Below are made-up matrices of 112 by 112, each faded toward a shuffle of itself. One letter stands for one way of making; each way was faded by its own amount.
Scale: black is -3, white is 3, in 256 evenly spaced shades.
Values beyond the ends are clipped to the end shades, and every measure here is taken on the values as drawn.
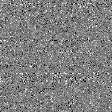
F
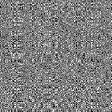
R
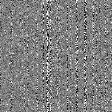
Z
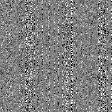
Z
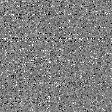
F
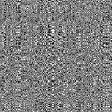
R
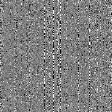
Z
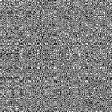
R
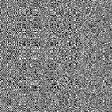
R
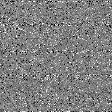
F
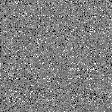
F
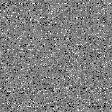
F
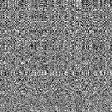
R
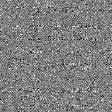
F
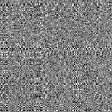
R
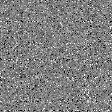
F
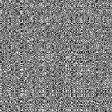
R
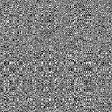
R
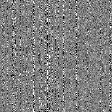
Z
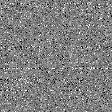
F
